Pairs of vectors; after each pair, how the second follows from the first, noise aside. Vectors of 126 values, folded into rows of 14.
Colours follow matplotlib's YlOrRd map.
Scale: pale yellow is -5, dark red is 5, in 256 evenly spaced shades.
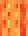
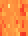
partly zeroed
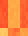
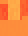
partly zeroed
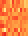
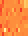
partly zeroed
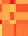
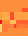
partly zeroed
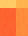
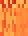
sign-scrambled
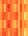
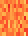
sign-scrambled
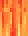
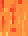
partly zeroed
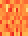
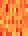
sign-scrambled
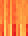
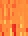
partly zeroed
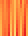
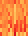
sign-scrambled
